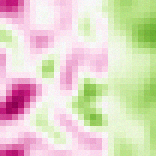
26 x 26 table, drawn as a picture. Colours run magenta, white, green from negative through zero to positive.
The right part is calmer, past a seam about 70% of the way across. The ninth with the highest average is the top right. The texture is blotchy. No single row or column stands out from its neighbours. There are no lone odd cells. The ninth with the lowest average is the bottom left. The field climbs toward the right.
